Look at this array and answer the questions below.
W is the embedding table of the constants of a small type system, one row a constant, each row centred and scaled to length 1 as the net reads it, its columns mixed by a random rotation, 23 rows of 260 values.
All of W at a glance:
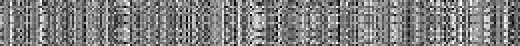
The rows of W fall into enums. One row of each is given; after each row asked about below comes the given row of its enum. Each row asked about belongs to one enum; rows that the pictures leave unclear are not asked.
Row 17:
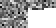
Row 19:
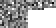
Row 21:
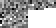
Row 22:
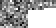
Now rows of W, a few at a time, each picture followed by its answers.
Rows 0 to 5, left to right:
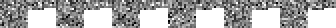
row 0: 19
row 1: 22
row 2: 22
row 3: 21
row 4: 19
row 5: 17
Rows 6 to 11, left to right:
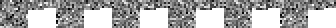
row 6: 22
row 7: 21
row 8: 17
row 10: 17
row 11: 21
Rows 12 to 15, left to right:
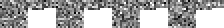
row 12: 17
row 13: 17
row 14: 19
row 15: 22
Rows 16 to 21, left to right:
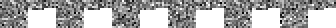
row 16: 17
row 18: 22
